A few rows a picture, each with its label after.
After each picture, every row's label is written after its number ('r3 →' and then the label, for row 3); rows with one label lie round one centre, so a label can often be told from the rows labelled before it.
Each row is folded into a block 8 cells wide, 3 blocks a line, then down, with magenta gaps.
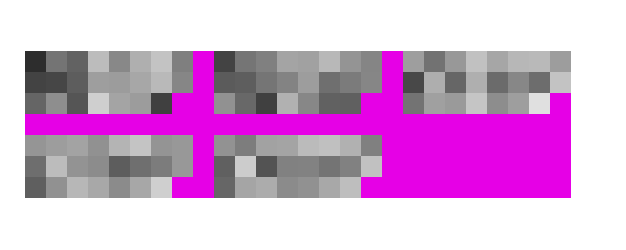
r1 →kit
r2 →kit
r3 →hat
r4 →hat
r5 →hat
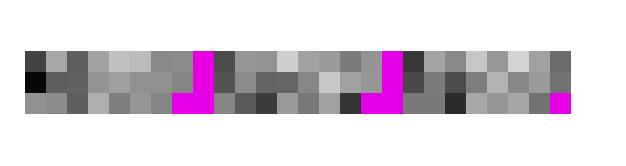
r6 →kit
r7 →kit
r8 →kit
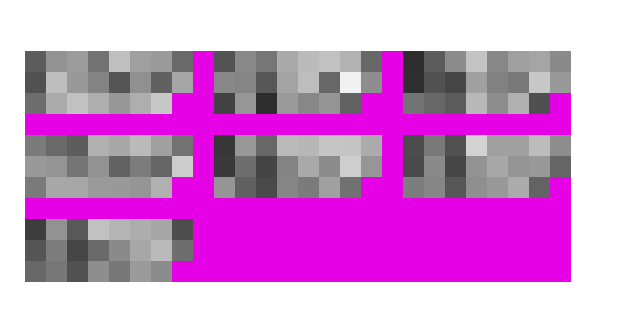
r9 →hat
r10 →kit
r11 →kit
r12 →hat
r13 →kit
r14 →kit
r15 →kit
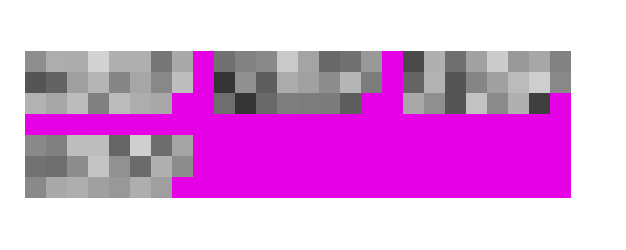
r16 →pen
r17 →kit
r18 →kit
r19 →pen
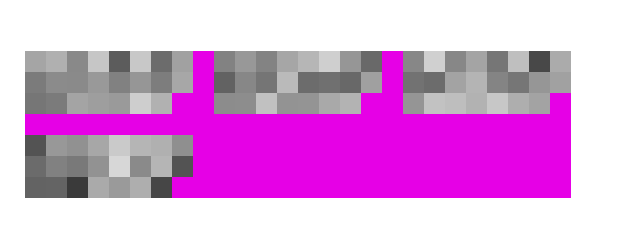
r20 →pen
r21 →hat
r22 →pen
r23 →kit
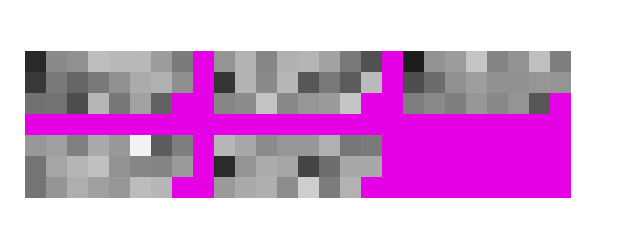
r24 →kit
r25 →hat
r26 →kit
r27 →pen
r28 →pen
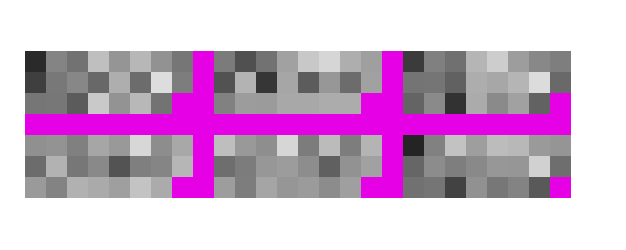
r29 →kit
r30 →hat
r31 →kit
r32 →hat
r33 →pen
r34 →kit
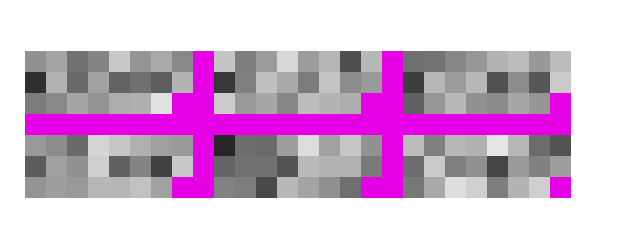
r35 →hat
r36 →pen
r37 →hat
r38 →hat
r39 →kit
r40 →hat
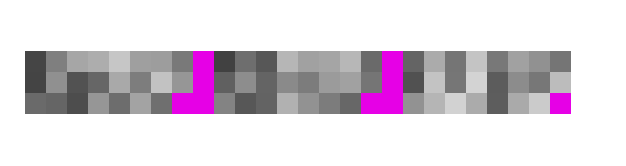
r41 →kit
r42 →kit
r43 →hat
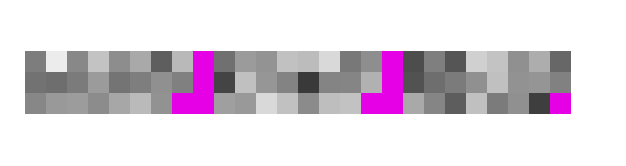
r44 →pen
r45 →hat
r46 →kit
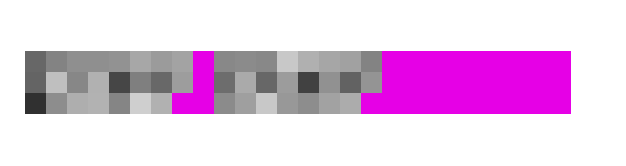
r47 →hat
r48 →hat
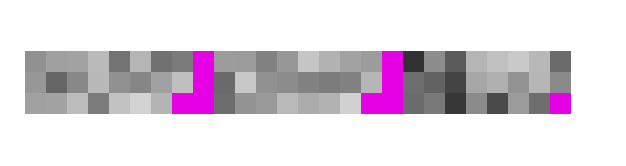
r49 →pen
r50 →hat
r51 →kit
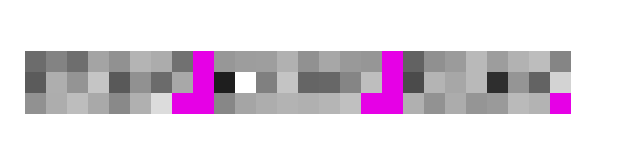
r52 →hat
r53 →hat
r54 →hat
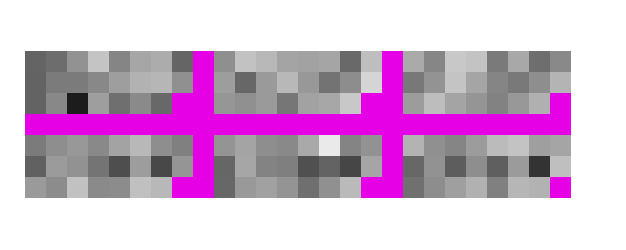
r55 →kit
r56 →pen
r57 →pen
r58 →hat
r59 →hat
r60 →hat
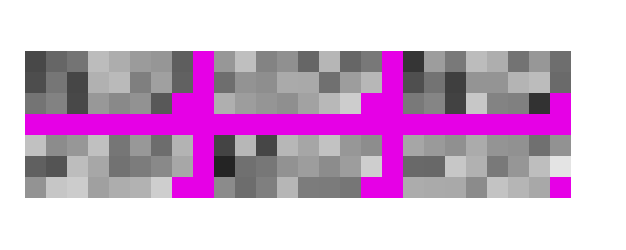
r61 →kit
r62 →pen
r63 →kit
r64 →pen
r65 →kit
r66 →pen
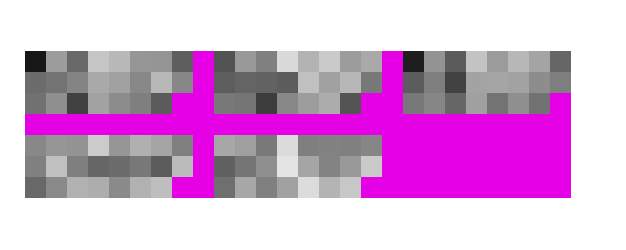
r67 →kit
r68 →kit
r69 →kit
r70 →hat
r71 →pen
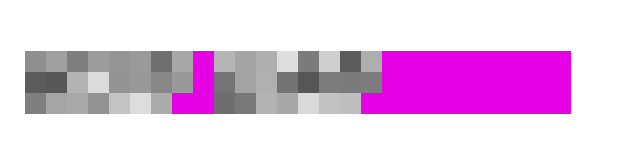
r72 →pen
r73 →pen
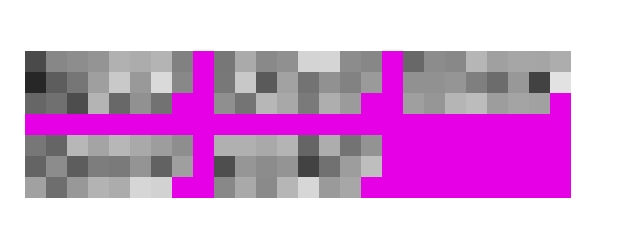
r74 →kit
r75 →hat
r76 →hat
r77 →hat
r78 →pen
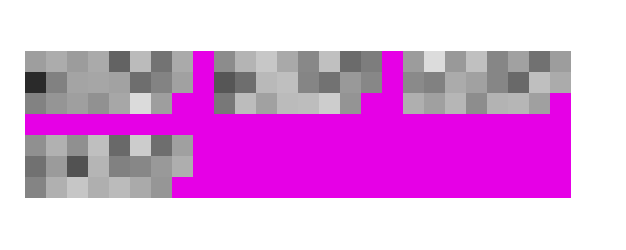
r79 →pen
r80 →pen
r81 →pen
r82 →pen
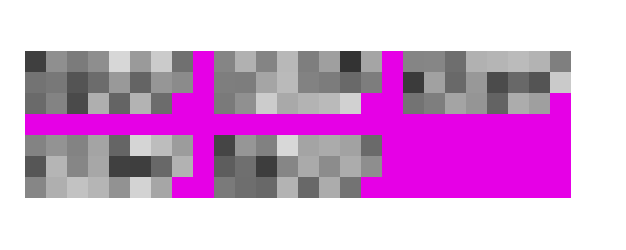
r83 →kit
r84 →pen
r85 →hat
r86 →hat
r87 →kit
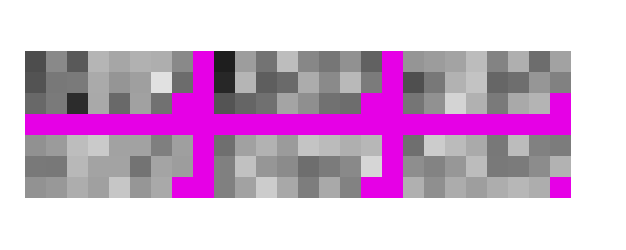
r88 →kit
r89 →kit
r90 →pen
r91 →pen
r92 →hat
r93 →pen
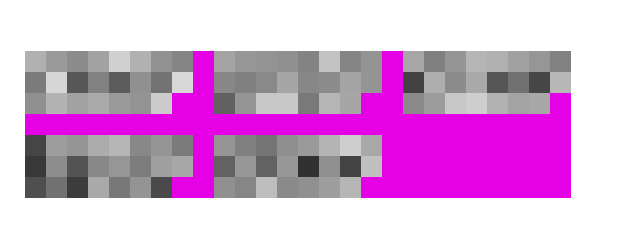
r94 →hat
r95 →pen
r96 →hat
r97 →kit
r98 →hat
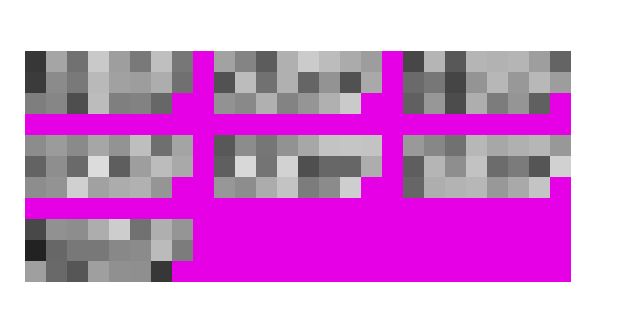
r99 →kit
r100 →hat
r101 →kit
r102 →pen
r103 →hat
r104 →hat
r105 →kit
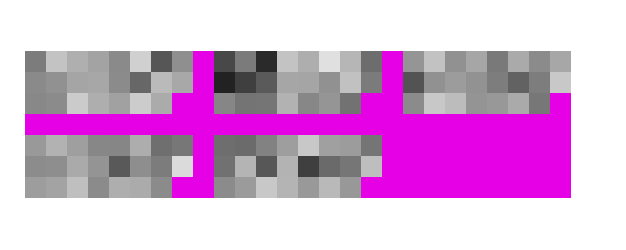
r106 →pen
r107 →kit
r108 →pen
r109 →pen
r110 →hat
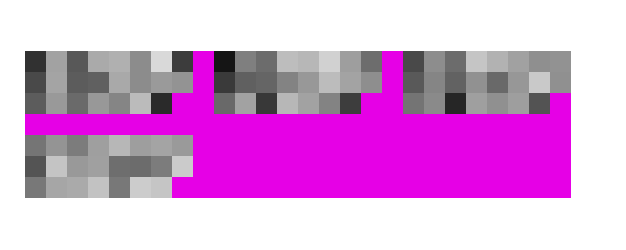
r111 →kit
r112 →kit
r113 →kit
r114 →hat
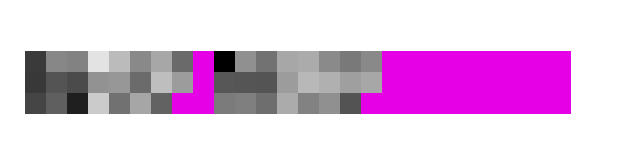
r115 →kit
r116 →kit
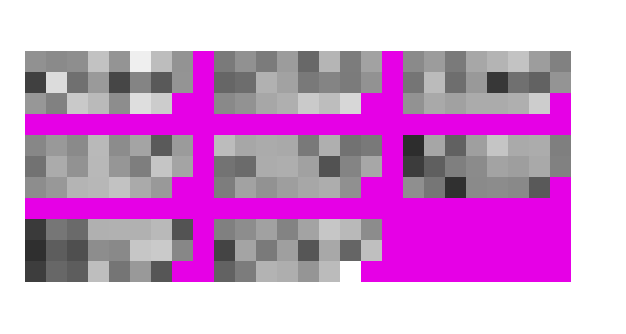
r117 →hat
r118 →pen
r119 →hat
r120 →pen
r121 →pen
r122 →kit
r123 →kit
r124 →hat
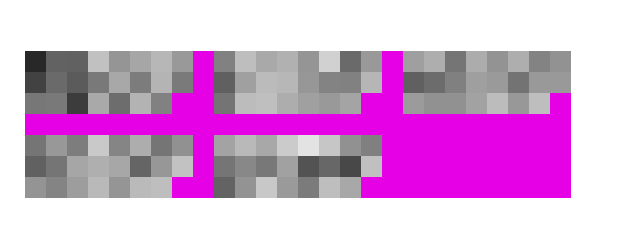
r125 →kit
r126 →pen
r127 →pen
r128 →pen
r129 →hat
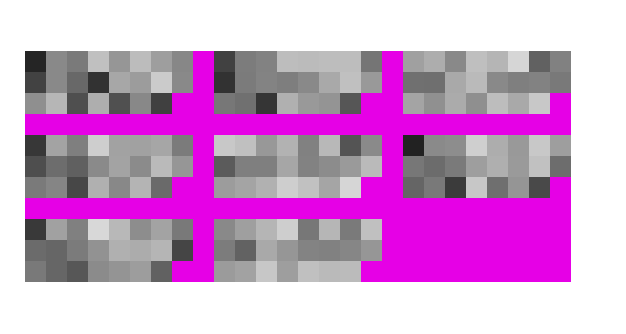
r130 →kit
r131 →kit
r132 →pen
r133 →kit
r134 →pen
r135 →kit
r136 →kit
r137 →pen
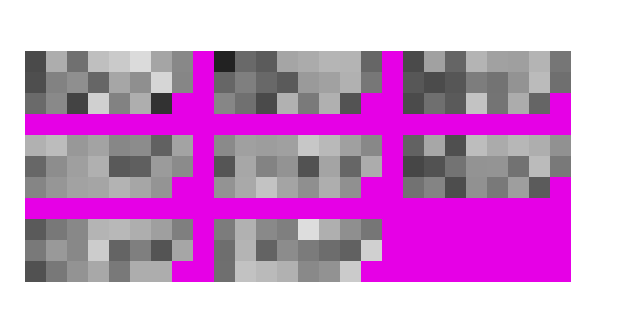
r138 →kit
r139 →kit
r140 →kit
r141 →pen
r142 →hat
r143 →kit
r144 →hat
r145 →hat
